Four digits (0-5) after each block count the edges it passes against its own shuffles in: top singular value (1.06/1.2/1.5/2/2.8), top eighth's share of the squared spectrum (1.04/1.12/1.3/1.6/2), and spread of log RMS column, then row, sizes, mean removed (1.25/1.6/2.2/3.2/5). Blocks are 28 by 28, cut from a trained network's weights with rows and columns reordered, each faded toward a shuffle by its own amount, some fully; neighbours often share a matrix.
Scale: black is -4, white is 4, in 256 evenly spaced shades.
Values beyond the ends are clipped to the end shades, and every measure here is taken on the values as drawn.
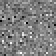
0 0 0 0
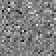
2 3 0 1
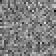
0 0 0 0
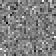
0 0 0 0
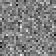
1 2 0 0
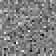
0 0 1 0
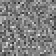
2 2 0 0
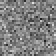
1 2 0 1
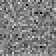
1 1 0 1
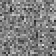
1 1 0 0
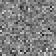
2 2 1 1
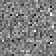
1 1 0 1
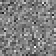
0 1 0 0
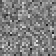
2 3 0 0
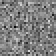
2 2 0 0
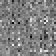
3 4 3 1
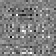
3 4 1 3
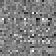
2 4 1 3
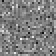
1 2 0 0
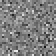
1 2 0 0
